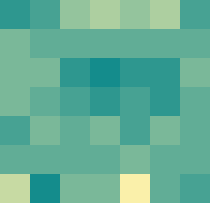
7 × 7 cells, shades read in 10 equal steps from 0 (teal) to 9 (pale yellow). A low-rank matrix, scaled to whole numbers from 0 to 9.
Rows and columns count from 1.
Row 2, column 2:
3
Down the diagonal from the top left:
1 3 1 1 2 3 2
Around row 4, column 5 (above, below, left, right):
1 2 1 1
